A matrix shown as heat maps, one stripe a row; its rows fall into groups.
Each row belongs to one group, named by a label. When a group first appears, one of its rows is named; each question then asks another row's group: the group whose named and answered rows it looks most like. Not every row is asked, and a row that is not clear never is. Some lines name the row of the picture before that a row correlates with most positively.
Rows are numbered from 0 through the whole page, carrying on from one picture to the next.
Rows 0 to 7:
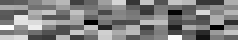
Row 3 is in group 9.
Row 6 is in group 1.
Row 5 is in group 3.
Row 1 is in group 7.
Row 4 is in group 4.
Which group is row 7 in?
7
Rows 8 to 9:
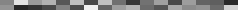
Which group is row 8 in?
4
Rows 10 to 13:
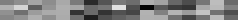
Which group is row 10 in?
4
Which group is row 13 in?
4
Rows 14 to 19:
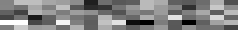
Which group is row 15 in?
4
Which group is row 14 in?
4
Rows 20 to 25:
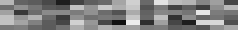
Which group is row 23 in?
3
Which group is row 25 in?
1
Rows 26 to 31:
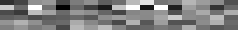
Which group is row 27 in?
3
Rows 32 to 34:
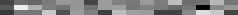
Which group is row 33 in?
9
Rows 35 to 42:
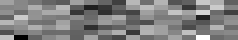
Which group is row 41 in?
9
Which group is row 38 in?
9
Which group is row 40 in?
4
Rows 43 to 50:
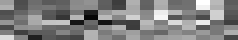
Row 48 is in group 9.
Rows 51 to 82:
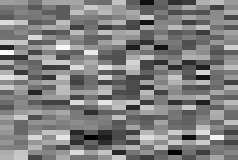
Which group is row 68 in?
7
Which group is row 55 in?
7
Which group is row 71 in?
1
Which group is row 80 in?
3
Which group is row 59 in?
7
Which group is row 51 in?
7
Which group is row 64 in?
1
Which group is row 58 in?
3
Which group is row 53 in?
1
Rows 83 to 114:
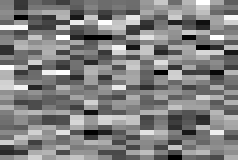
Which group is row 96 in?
3
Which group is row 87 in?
1
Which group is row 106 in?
1
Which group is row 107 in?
1
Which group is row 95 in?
3
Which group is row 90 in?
4
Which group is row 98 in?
3
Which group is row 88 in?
7
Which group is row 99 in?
3
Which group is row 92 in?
9
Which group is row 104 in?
3
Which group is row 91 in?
4
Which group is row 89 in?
9
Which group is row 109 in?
4
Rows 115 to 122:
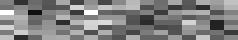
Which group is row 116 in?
1
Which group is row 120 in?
3
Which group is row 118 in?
7
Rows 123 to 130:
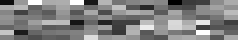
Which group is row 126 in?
7
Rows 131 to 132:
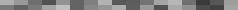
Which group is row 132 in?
9
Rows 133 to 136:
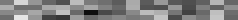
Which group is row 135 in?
4
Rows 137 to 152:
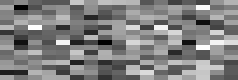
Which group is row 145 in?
4
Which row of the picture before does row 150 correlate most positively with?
133
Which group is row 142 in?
3
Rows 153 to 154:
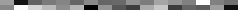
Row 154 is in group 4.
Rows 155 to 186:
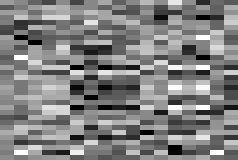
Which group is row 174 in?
4
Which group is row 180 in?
4
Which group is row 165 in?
4
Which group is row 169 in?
1
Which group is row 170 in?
4
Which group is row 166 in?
9
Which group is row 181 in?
7
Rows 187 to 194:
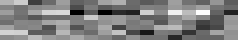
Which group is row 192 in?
7
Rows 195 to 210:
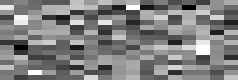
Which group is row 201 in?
3
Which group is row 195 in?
1
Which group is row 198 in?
9
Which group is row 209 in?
3
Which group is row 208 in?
3
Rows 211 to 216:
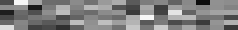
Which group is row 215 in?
1
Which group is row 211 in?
9
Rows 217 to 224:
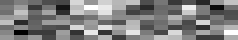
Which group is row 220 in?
7
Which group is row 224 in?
7
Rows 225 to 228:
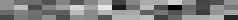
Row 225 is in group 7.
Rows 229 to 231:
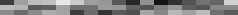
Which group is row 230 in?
7
